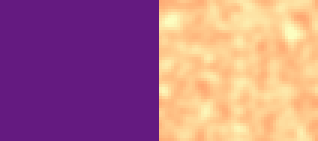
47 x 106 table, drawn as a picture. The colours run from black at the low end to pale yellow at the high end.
It is made of 1 by 2 panels. Panel 1,1: low, flat. Panel 1,2: very high, blotchy, faint in contrast.
